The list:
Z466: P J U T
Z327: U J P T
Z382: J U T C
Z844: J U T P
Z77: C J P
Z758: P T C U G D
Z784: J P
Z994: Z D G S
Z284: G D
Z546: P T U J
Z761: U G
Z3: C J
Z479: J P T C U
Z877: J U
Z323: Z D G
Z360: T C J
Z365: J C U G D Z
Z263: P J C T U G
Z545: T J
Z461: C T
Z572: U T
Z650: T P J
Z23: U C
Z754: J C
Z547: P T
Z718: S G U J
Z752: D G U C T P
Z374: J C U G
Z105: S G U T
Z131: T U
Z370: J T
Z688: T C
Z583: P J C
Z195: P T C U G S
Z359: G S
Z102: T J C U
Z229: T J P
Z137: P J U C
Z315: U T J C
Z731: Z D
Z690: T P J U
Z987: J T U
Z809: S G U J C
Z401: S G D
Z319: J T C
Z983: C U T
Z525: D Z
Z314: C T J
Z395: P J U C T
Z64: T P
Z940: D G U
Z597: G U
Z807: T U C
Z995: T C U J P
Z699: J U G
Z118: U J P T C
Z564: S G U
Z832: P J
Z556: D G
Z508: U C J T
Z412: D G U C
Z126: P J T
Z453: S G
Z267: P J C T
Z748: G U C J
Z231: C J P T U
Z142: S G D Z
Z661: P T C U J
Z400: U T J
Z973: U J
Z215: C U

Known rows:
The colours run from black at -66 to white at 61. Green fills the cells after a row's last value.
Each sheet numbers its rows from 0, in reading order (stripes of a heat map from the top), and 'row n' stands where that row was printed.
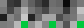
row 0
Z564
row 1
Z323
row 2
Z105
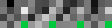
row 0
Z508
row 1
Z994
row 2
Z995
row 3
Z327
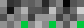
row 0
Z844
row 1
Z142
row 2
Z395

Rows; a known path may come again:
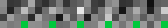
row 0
Z229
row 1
Z77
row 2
Z718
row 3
Z564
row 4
Z844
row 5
Z327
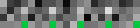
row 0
Z995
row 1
Z319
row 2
Z105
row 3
Z748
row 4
Z699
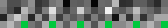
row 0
Z994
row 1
Z690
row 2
Z267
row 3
Z508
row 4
Z137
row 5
Z323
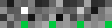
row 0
Z545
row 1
Z374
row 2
Z583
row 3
Z752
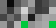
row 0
Z983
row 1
Z195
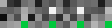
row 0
Z412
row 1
Z360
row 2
Z546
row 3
Z365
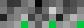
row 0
Z761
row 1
Z395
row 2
Z453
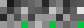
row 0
Z118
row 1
Z142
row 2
Z650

